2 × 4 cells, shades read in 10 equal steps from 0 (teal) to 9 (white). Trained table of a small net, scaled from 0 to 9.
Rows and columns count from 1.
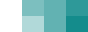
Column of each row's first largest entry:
1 1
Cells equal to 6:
1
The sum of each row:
17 18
